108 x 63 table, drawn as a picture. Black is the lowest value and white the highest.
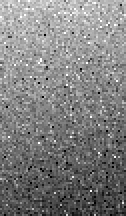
Odd rows or columns: none. Slope: up to the top. Stripes: none.
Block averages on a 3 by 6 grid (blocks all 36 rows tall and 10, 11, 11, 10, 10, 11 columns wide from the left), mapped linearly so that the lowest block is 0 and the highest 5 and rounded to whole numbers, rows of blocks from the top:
5 5 5 5 5 4 / 3 3 3 3 2 2 / 1 1 0 0 0 0
